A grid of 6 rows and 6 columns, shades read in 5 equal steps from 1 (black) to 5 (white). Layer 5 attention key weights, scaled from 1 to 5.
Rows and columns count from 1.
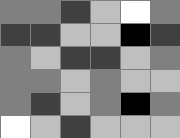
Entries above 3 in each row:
2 2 2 3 1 5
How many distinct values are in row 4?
2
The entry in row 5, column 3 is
4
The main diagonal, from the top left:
3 2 2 3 1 4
